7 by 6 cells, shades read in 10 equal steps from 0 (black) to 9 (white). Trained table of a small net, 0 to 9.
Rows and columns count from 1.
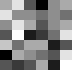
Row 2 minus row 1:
2 -3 2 4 0 -2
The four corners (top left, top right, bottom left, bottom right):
6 6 3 9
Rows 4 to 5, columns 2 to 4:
9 1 2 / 4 6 6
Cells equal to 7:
1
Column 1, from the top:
6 8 5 3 7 0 3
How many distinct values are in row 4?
6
